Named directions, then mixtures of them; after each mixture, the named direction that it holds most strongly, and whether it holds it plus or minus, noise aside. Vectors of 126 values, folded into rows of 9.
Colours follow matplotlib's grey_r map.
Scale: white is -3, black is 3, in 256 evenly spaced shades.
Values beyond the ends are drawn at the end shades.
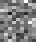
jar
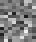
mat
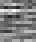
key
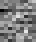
jar, minus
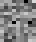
jar, minus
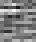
key, plus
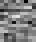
jar, minus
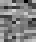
jar, minus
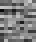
key, minus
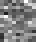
mat, plus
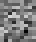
mat, minus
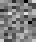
jar, minus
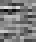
key, minus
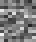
mat, minus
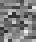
mat, plus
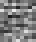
key, plus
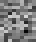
mat, minus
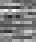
key, plus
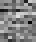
jar, minus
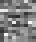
jar, plus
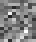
mat, plus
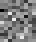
jar, minus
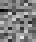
jar, minus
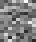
jar, plus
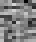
jar, minus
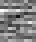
key, plus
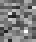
mat, plus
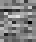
key, minus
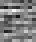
key, plus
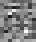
key, plus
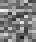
jar, plus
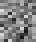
mat, minus
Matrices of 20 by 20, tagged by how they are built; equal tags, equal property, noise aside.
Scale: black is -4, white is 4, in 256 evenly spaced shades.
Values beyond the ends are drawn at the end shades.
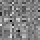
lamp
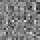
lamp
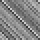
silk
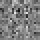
lamp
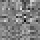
lamp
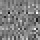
lamp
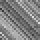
silk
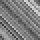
silk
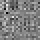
lamp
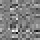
lamp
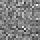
lamp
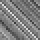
silk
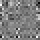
lamp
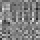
lamp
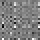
lamp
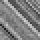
silk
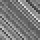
silk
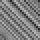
silk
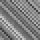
silk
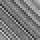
silk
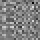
lamp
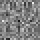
lamp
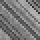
silk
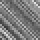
silk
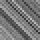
silk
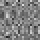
lamp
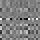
lamp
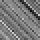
silk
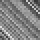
silk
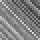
silk
